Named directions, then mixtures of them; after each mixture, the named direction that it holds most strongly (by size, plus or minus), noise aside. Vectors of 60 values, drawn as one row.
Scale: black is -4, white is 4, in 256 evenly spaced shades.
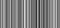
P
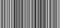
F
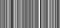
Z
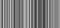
F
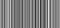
F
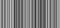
F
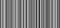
P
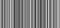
F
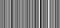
Z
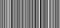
Z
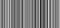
F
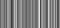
Z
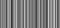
Z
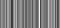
Z
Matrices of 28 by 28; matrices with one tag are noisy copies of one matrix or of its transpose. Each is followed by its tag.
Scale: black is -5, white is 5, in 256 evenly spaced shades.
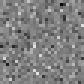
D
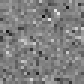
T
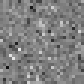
T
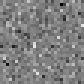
D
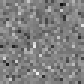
D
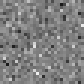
D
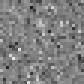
T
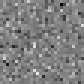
D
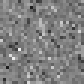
T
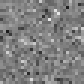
T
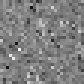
T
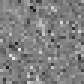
T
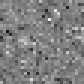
T
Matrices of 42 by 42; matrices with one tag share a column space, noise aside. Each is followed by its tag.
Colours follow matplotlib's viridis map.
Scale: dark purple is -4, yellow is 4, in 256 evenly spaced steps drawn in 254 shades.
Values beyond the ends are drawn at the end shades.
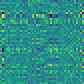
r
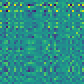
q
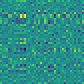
r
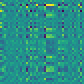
q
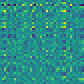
q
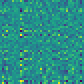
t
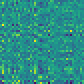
t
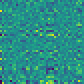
t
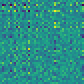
q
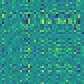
r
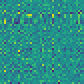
r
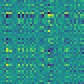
r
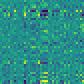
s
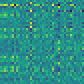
q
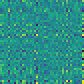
t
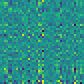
t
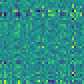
s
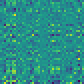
t
